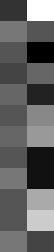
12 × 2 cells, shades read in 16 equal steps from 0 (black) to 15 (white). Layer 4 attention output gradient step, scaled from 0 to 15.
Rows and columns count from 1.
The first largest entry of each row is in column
2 1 1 2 1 2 2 1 1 2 2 1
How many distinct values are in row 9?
2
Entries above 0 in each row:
2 2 1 2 2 2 2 2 2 2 2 2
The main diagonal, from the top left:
3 5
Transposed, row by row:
3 7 5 4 6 5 6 5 7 5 5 7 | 15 5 0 6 2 8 9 1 1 10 12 4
